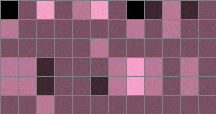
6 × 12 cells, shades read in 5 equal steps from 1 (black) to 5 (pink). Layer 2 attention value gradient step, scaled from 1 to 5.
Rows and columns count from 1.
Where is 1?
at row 1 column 1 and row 1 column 8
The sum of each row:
36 39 37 42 41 37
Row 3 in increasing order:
3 3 3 3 3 3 3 3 3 3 3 4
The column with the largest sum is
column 8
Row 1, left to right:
1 3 5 3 4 5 3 1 2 4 2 3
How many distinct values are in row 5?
4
